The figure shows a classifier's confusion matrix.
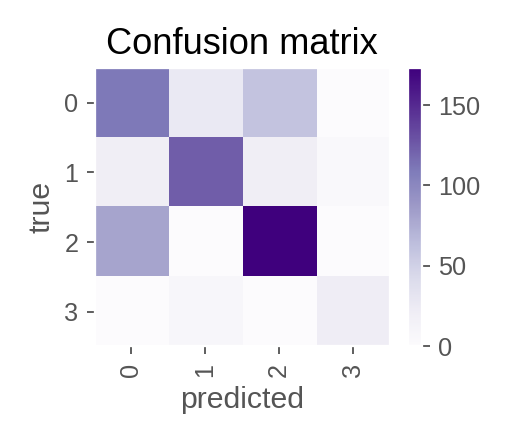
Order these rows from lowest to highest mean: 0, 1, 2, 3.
3, 1, 0, 2
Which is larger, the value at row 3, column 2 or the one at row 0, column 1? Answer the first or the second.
the second
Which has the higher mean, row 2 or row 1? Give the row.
2
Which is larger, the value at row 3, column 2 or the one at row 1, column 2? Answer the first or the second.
the second
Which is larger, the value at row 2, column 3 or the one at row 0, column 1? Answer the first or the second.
the second
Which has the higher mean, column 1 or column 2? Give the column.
2
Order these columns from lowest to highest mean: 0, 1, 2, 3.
3, 1, 0, 2
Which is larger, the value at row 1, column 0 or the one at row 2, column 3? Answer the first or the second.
the first
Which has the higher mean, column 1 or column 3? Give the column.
1
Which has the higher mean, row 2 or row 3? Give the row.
2
